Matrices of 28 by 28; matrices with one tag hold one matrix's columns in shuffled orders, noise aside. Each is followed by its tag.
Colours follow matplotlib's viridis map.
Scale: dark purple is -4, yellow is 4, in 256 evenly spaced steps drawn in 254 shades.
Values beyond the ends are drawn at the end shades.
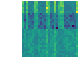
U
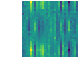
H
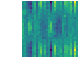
H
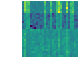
U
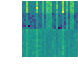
U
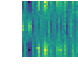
H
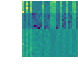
U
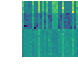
U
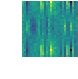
H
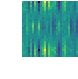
H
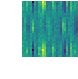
H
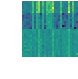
U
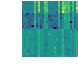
U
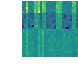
U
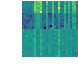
U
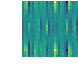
H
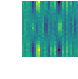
H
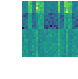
U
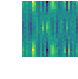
H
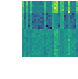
U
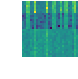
U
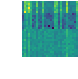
U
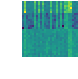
U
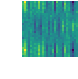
H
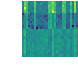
U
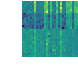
U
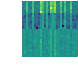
U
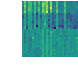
U
